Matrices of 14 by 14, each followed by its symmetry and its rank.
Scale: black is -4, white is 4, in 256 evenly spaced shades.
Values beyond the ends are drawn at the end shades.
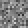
antisymmetric, full rank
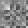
symmetric, rank three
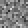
antisymmetric, full rank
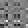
neither, rank two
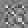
symmetric, rank three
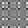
symmetric, rank one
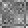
symmetric, rank three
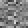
neither, rank three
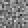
antisymmetric, full rank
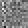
neither, rank three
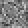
antisymmetric, full rank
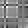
symmetric, rank one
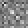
symmetric, rank three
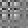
symmetric, rank one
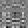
neither, rank two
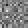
neither, rank three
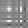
symmetric, rank one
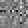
neither, rank three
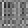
neither, rank two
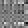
neither, rank two
